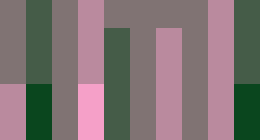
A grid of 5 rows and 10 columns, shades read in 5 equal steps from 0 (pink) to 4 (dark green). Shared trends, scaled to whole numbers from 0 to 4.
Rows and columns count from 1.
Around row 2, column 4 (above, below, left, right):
1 1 2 3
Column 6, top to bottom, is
2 2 2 2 2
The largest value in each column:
2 4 2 1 3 2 2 2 1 4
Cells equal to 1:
14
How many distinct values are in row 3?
3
